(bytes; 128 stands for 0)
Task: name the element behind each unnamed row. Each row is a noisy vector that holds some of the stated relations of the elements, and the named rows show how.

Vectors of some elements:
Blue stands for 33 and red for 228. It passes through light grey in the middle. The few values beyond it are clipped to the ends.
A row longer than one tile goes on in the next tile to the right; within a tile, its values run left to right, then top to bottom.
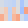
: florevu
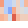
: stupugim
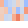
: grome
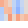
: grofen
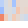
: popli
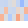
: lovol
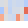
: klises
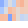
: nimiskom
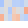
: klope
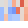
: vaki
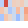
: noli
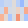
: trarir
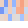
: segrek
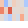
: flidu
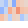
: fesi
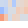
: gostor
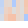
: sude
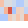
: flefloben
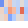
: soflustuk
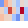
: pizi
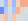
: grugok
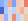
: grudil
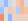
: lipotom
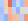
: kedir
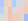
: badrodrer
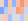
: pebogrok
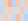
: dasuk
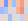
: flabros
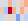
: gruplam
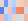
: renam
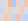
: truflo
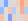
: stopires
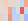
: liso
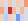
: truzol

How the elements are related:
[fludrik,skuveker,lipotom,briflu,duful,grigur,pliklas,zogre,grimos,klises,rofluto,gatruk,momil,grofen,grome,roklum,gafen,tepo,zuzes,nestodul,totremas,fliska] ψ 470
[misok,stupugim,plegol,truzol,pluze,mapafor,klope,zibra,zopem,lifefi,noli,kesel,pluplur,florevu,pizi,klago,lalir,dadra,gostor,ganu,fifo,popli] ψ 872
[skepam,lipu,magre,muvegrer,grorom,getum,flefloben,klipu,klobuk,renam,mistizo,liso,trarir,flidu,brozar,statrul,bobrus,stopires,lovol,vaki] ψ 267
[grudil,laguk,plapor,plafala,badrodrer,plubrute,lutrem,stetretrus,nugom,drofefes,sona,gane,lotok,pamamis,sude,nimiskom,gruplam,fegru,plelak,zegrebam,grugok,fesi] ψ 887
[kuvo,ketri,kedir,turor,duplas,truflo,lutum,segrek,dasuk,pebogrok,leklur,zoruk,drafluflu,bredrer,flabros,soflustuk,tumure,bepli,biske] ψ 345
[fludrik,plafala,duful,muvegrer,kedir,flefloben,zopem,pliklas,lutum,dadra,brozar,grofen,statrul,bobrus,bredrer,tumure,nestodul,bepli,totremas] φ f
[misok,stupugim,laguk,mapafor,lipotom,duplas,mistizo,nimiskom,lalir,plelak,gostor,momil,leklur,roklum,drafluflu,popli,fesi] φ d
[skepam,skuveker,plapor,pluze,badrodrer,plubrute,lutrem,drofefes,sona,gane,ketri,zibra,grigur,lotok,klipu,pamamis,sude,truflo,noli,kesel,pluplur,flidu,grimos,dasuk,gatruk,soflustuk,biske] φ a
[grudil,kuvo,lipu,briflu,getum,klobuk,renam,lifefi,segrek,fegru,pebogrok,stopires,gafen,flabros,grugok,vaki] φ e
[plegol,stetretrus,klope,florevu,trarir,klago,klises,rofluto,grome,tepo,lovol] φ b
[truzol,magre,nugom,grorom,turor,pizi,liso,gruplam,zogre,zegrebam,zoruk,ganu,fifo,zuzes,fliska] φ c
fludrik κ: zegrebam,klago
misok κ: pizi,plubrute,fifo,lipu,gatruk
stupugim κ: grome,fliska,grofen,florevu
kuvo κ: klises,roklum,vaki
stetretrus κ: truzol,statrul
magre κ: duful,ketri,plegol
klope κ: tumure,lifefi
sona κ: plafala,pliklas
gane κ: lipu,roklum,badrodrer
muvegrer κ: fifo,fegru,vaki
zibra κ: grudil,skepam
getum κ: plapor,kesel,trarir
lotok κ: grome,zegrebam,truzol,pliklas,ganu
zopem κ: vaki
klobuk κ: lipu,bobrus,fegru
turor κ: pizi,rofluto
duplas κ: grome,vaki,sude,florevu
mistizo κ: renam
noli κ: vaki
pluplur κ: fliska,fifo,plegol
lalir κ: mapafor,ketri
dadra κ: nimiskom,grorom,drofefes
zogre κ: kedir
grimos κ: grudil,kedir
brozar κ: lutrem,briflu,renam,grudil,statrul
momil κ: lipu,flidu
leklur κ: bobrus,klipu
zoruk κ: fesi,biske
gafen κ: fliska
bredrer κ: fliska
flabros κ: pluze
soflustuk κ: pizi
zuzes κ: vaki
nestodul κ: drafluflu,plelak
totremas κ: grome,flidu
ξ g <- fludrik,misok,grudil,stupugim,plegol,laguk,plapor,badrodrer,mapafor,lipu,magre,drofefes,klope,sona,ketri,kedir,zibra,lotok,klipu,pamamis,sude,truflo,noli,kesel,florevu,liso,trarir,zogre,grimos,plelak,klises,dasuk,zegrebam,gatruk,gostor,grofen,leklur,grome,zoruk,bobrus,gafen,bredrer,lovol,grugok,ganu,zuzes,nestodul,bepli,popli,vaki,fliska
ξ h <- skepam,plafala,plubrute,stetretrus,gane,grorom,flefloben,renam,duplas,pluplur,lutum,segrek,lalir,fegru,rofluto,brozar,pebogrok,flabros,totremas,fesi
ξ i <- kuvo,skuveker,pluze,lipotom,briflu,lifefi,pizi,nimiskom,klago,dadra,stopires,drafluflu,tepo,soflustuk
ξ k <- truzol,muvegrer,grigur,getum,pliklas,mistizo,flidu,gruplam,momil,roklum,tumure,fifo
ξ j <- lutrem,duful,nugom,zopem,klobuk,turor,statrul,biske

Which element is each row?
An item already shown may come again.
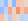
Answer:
fesi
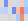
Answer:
klobuk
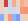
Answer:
zuzes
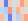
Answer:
getum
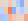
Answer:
statrul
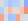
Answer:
rofluto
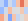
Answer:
lifefi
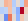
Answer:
zogre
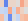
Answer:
getum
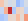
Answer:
flefloben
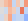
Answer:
zoruk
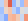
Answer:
kedir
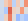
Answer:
nugom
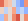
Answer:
bredrer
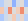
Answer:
gane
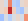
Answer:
tumure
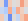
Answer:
getum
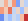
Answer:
muvegrer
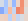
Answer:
fegru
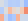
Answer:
rofluto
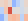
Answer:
plafala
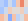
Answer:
lifefi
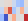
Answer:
brozar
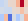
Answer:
kuvo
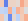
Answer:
getum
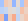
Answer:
zibra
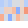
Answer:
tepo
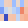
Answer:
grimos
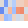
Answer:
renam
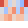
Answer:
fliska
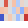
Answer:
zopem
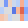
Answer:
lipu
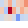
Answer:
gruplam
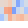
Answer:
bobrus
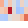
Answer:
pliklas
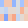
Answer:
zibra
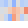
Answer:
stetretrus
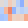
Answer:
statrul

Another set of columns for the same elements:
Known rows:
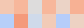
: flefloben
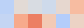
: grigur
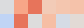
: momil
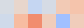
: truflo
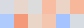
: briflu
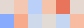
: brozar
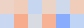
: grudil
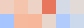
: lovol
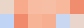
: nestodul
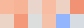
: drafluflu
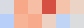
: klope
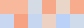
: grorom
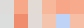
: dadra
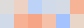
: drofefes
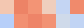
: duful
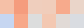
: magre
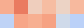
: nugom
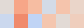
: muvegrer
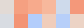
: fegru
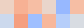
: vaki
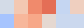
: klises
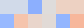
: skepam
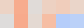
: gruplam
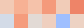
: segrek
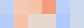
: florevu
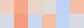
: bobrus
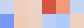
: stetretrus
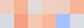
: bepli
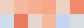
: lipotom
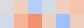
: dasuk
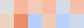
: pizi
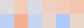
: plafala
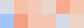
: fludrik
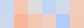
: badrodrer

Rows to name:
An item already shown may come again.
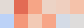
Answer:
zopem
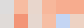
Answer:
dadra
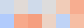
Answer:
skuveker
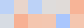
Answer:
pluze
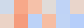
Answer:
fifo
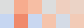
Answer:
muvegrer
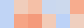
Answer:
gatruk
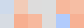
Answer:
soflustuk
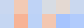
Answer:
truzol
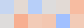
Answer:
pluze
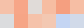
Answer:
zoruk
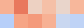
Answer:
nugom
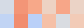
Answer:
stupugim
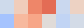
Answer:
klises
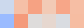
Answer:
totremas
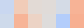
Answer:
plubrute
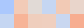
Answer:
noli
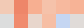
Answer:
leklur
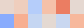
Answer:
brozar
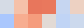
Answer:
klises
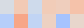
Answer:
plafala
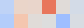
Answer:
klago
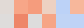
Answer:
roklum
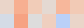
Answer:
bredrer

